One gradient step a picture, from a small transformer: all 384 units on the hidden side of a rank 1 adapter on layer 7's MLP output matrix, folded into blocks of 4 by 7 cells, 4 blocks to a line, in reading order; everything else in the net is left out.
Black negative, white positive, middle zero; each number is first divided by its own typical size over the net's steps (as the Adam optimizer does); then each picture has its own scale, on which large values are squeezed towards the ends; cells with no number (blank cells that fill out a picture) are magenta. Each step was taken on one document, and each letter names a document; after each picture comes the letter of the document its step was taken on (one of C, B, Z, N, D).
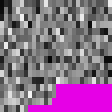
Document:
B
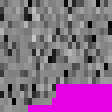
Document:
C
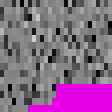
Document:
C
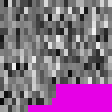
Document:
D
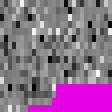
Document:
C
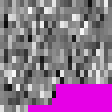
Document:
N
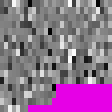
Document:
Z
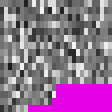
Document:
N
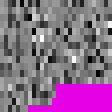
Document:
C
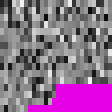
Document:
B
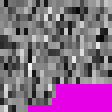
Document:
D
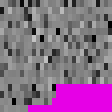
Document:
C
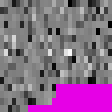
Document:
Z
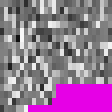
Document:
N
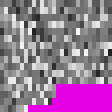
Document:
N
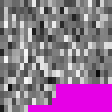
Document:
N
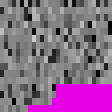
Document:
C
